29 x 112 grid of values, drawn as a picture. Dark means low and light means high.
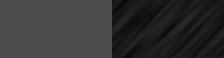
The table splits into one row of 2 panels. Panel 1,1: low, flat. Panel 1,2: very low, slanting up to the right, faint in contrast.
